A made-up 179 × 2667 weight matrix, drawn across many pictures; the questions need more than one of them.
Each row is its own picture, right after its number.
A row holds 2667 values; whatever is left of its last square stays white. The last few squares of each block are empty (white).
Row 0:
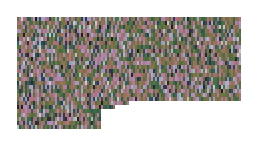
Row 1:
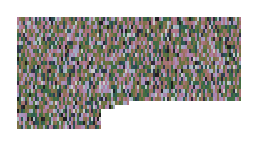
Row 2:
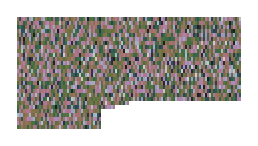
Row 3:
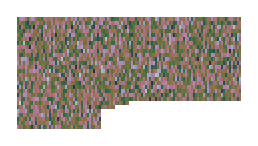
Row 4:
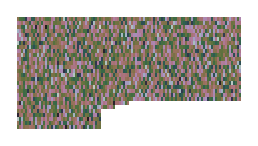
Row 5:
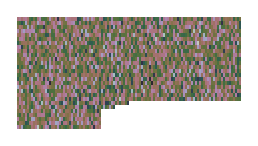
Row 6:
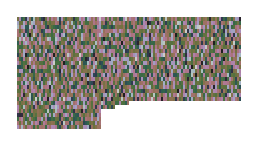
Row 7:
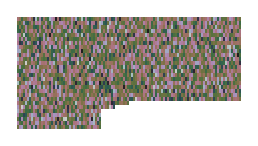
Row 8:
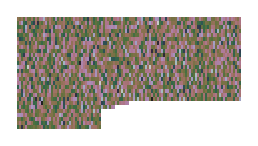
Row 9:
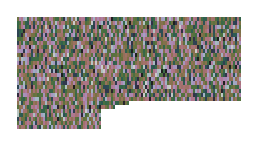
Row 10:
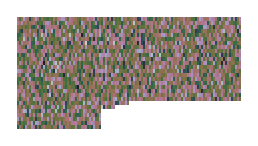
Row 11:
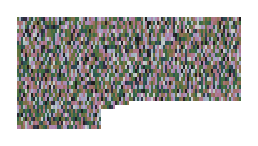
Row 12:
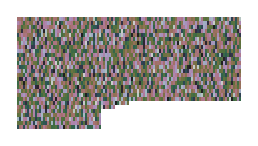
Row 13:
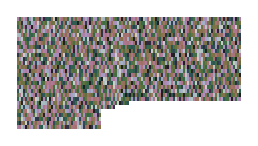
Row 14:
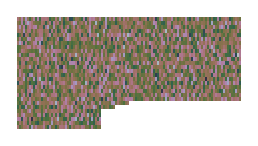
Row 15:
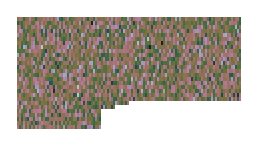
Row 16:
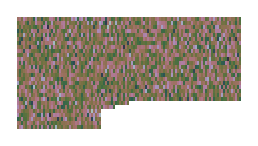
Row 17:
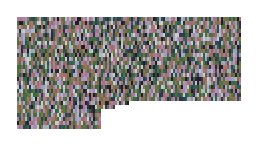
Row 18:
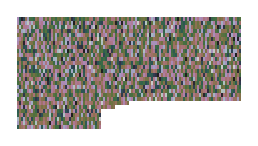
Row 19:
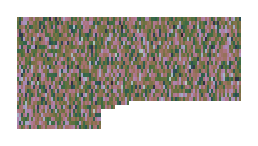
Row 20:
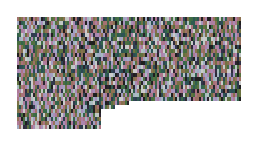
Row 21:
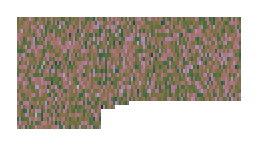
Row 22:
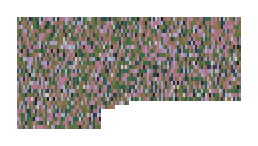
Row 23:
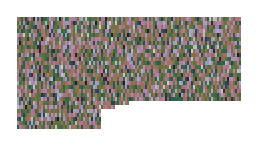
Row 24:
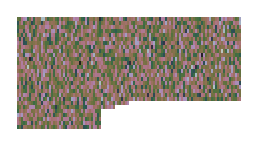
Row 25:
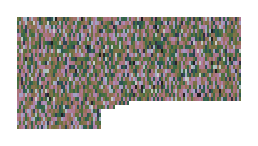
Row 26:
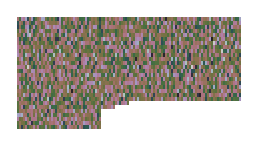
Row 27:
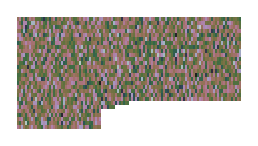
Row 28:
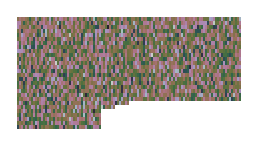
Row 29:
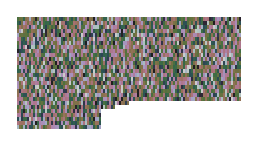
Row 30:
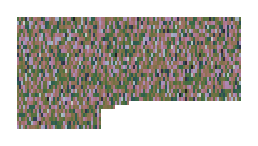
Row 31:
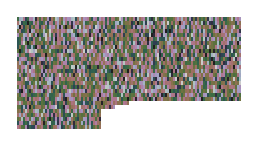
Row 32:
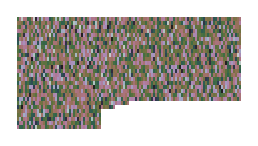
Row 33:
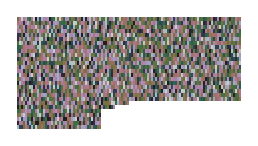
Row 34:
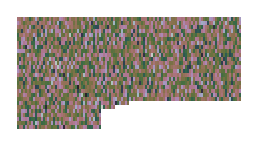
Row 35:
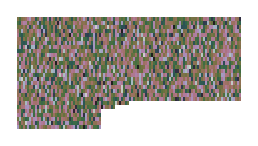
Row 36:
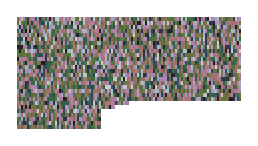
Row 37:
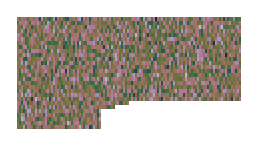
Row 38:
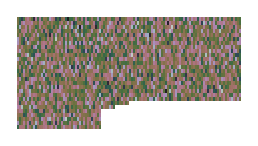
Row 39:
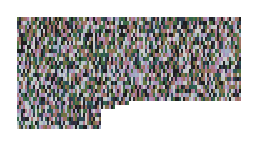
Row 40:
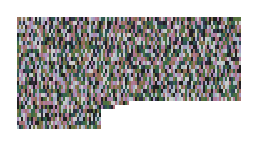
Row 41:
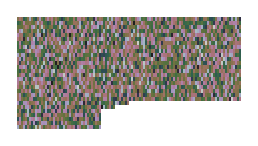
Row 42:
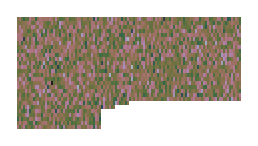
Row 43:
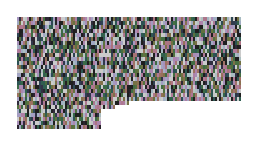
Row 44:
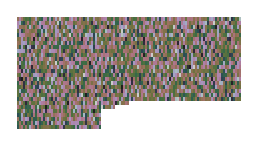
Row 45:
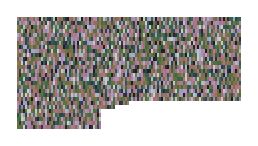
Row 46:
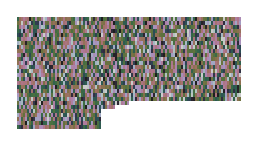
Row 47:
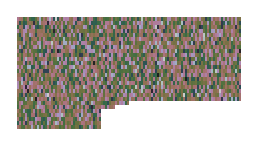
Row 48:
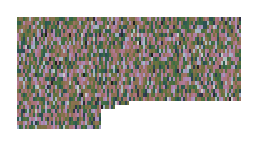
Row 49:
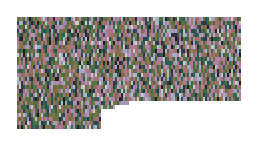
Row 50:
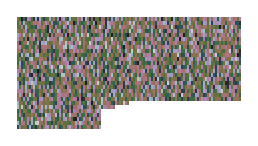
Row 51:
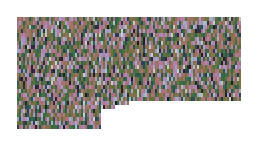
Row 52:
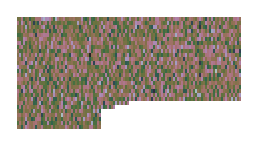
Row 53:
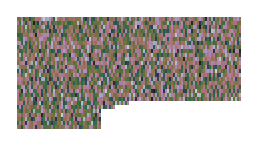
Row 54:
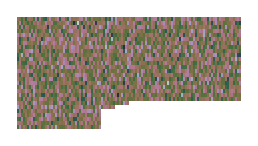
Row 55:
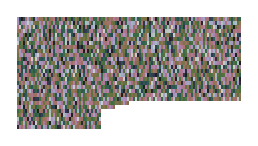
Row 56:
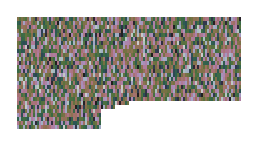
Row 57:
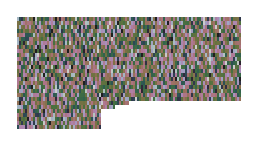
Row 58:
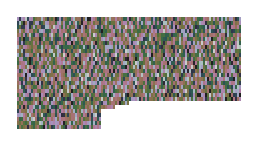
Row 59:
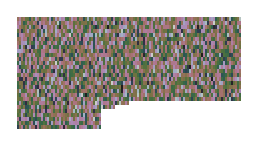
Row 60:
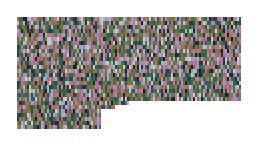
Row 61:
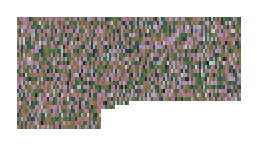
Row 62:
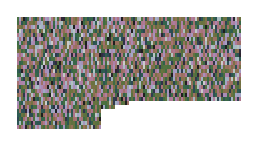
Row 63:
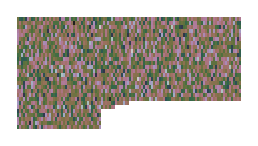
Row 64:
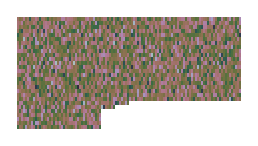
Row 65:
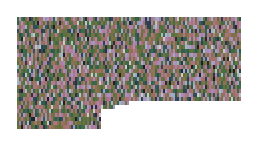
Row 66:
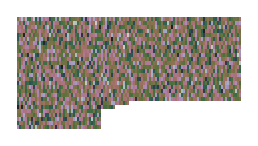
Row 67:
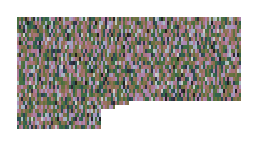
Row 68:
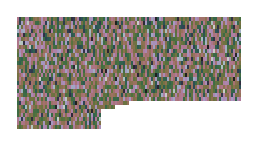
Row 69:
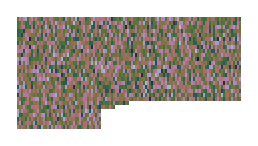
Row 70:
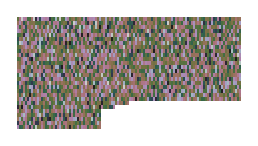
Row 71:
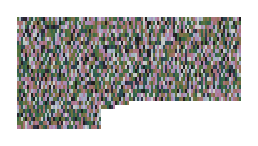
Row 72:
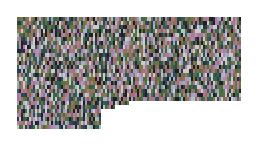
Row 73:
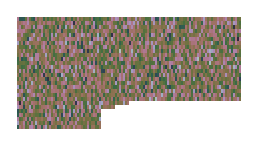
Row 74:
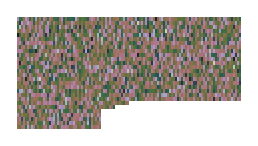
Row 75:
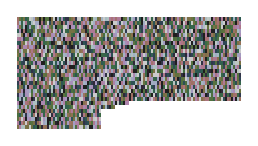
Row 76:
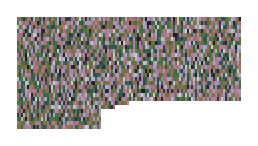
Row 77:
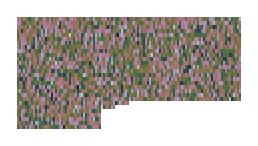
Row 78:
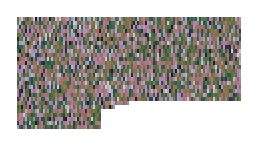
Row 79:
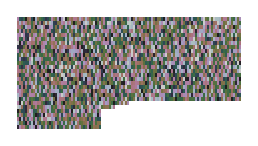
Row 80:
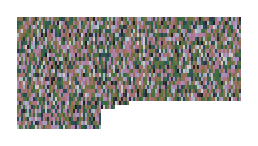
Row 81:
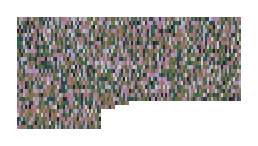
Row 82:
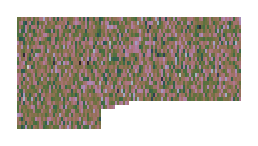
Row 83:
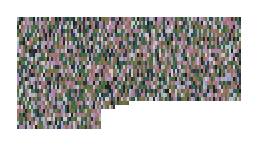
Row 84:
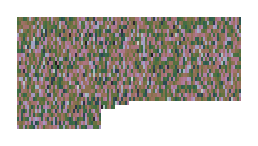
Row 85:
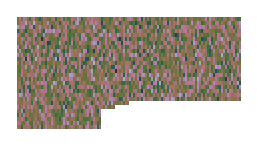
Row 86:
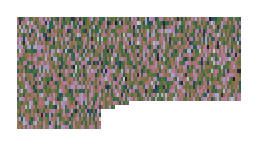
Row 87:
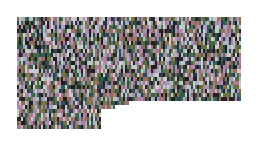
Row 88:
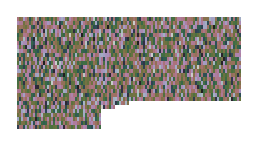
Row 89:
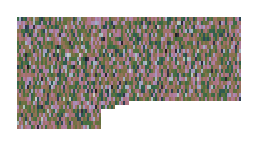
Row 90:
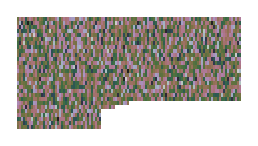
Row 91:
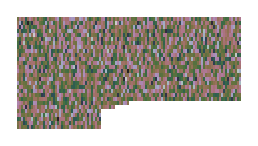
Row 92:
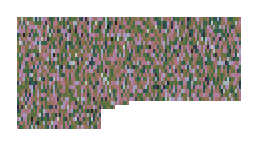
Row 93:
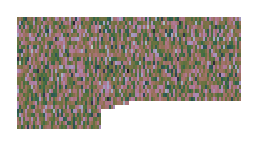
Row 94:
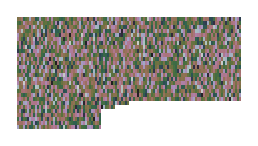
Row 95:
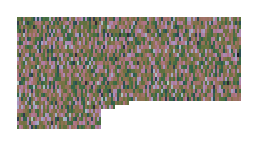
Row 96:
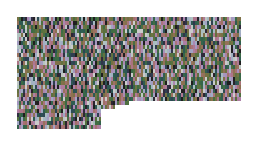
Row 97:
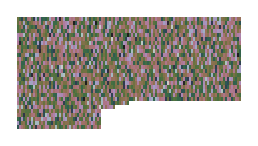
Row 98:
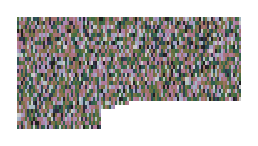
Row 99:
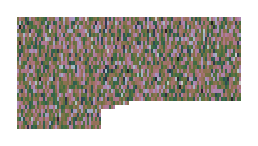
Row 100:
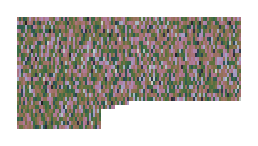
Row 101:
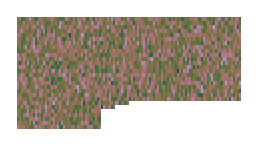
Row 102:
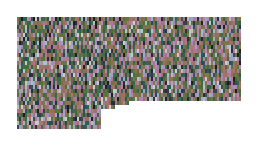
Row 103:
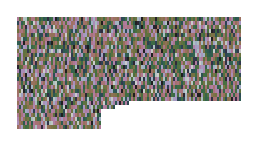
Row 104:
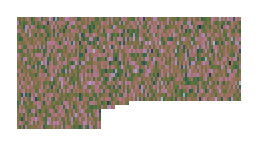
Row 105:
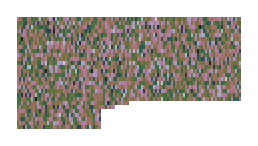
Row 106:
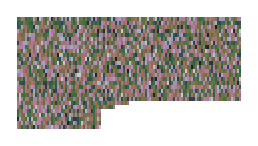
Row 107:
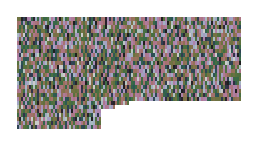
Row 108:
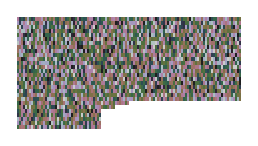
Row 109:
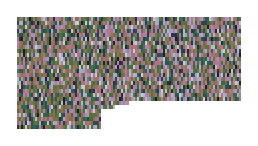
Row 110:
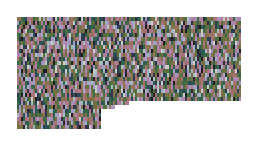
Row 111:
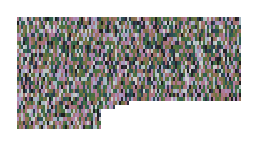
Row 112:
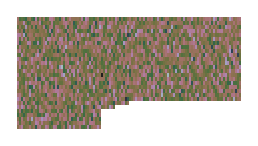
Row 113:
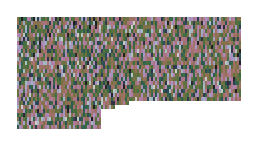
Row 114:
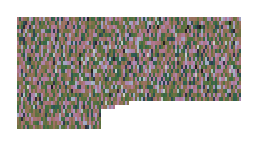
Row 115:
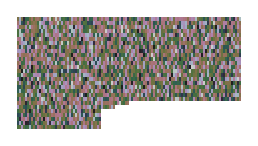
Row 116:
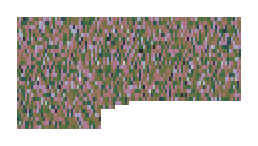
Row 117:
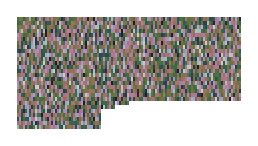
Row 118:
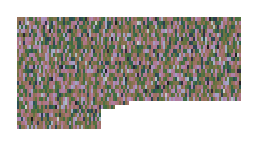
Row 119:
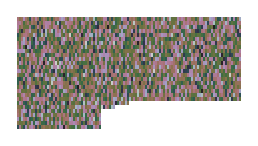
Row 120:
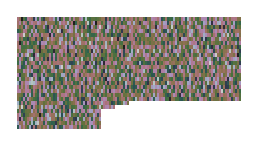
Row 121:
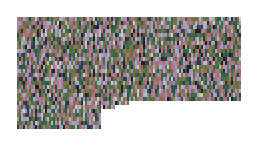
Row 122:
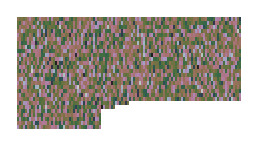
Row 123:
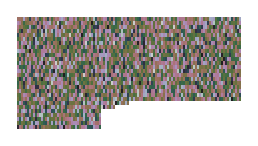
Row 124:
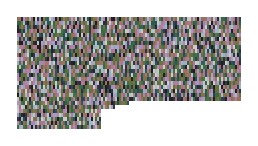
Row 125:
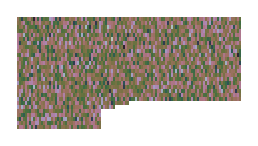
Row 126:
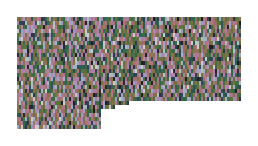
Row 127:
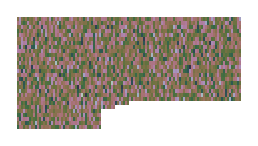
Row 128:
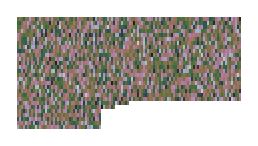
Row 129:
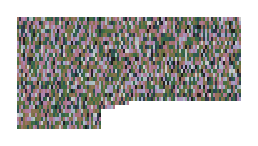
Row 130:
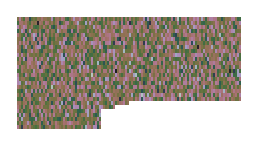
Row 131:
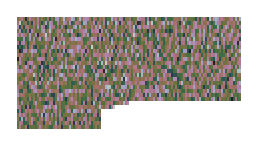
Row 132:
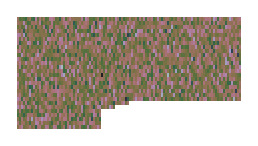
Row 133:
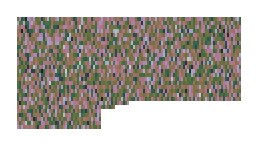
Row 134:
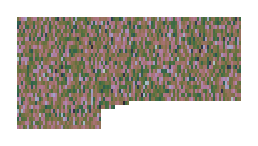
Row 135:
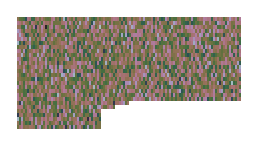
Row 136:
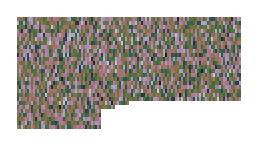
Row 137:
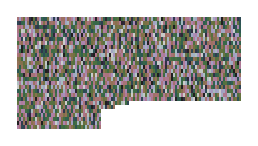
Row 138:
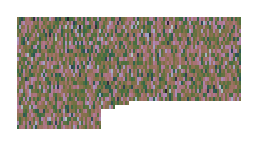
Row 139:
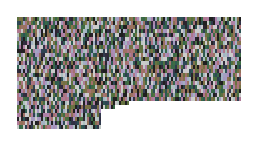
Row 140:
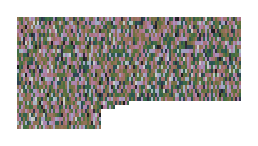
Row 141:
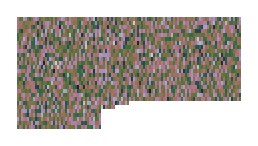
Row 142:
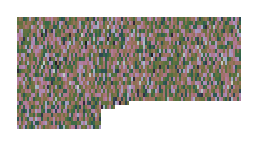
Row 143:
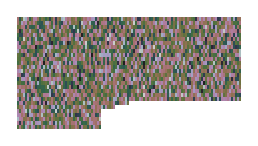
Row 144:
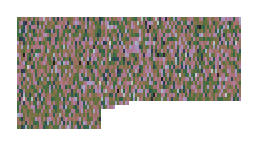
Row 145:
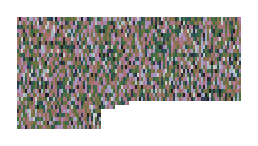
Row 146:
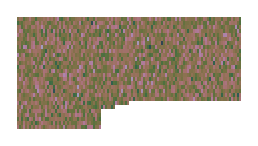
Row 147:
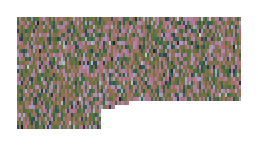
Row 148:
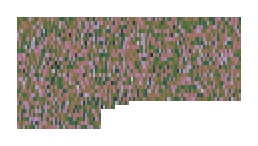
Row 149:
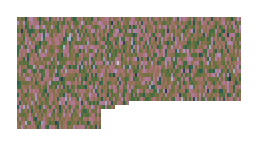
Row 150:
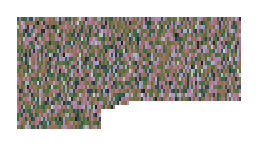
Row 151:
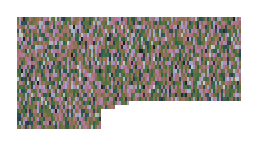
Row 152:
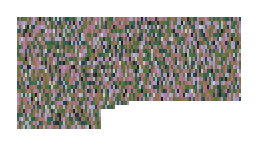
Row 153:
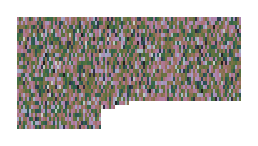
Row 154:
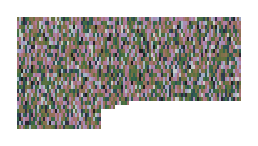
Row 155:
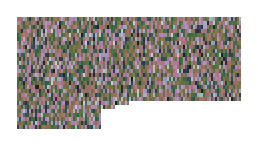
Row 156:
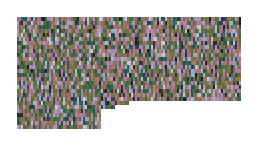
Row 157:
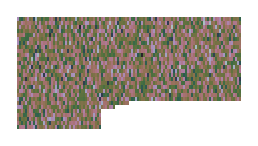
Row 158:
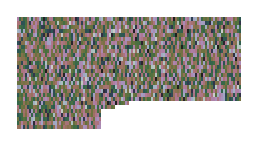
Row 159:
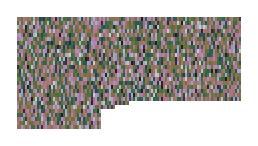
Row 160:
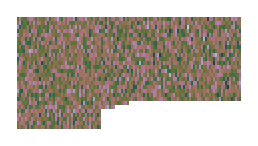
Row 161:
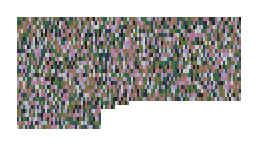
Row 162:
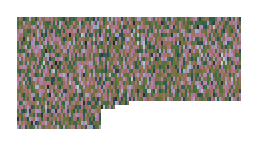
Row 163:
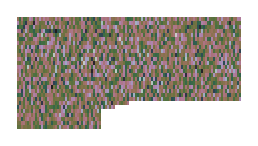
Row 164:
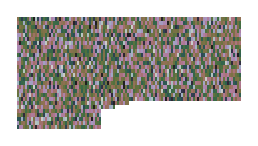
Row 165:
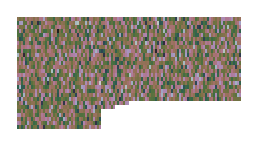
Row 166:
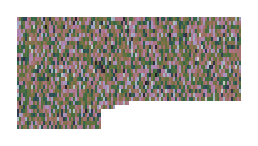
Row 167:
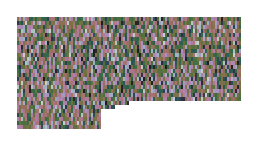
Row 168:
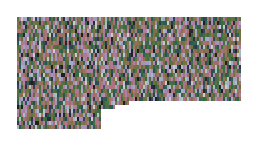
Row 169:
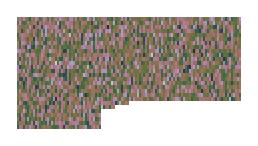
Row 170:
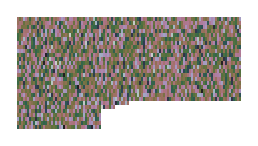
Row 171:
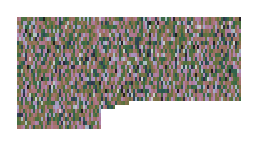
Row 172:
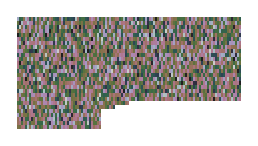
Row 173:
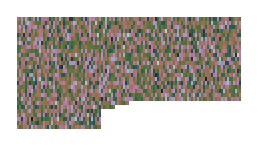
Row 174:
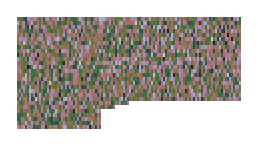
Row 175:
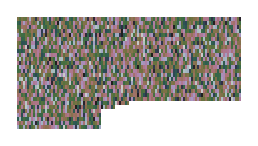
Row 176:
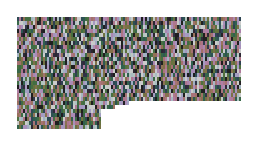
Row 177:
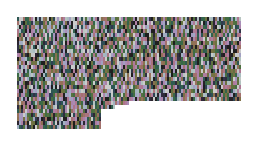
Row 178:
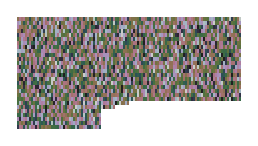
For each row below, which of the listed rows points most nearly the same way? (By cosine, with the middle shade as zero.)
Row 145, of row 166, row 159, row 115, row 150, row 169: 159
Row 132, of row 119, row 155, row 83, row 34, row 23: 23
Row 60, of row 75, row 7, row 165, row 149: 149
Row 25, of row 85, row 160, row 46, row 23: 85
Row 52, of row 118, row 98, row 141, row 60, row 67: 60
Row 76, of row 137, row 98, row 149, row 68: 137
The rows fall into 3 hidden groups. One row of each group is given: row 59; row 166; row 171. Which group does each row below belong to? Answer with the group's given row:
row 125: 166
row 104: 171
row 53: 171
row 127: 59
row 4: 166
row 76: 171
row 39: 59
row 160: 166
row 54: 166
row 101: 59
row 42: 59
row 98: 171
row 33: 166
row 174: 171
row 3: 166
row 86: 166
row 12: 59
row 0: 166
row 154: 59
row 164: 166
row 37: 171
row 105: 171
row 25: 171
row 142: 59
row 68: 166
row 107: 166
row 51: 59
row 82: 171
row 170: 59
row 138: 166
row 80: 59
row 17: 171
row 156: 171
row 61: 171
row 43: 59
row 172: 166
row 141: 59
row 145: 171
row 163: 171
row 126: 171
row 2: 171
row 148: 59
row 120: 166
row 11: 171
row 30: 171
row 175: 59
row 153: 59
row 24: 171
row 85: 171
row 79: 166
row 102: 166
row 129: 171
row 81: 166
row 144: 171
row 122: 59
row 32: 166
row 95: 166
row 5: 171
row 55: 166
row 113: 166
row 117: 59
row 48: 59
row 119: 59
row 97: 166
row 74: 166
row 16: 166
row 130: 171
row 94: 59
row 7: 166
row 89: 171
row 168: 166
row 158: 171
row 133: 171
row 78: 166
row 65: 171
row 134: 166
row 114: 171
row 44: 59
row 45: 171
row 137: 171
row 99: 166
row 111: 171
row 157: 166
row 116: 59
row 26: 171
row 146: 59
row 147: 171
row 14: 166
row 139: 59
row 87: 166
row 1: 166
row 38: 166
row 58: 171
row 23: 166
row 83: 166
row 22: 171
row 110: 171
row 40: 166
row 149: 171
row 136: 171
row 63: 166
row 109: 171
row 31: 166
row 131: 166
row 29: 59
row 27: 171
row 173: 166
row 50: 166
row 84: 59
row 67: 166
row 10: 59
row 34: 59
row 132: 166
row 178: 59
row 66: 166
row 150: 171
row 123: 59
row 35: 59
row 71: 171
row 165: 171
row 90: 166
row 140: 171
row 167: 171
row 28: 59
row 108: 166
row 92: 166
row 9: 166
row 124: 166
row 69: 166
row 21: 59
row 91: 166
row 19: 59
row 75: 171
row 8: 171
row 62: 59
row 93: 166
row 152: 171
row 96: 166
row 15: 59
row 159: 171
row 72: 59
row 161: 59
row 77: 59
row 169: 59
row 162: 59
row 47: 171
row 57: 166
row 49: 171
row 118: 166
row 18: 166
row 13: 171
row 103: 171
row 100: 171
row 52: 171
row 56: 59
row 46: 171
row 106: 166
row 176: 171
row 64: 59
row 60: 171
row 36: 166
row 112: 166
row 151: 59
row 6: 171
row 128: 59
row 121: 59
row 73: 166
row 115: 59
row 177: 166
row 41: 59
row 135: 166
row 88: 59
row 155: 59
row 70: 166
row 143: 59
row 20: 171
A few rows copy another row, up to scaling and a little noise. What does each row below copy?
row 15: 146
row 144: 82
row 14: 173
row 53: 52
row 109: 49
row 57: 157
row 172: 74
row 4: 135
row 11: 71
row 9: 69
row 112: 132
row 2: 129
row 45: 37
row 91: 90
